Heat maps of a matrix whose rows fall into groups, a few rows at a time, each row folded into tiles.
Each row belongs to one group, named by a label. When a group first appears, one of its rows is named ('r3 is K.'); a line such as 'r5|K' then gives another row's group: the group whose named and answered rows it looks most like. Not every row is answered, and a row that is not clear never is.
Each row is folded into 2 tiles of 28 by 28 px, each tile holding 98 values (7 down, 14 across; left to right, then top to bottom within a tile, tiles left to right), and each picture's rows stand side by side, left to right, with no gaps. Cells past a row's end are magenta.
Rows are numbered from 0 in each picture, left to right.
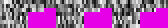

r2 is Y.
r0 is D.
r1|Y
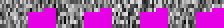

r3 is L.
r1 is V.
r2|L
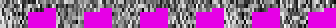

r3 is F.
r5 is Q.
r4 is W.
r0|W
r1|Y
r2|D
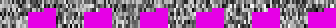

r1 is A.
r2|L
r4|Q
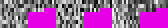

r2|W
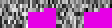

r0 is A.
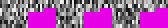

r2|Q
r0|A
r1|V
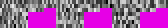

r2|Y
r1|D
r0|A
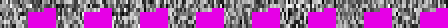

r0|D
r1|Y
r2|Y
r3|Q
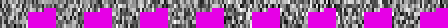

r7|A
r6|Y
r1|F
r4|A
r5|A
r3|L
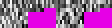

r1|V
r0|W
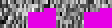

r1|L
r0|A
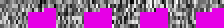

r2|V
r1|Y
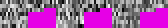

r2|L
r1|W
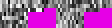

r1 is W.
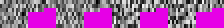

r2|V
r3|V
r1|F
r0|F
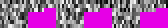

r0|F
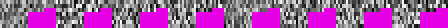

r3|W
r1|V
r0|Y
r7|W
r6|W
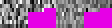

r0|L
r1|D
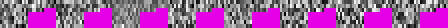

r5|Q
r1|Y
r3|Q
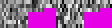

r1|A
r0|L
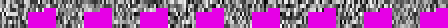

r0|L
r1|A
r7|F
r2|D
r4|F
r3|V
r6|V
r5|V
